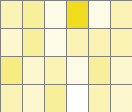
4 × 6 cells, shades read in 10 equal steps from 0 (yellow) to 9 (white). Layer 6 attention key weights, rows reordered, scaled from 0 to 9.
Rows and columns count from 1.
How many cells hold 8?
4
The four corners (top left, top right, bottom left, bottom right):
6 6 6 7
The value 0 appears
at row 1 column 4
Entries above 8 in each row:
0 0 0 1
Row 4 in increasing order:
5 6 6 7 7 9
